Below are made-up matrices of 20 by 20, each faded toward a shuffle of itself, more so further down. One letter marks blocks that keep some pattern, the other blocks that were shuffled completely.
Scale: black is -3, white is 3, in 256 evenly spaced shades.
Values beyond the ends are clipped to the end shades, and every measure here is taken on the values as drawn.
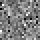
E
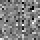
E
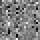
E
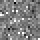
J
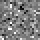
J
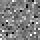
J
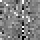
E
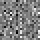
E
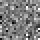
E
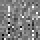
E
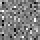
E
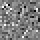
J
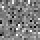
J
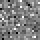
J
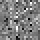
E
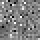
J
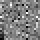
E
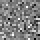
J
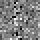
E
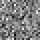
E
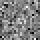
J
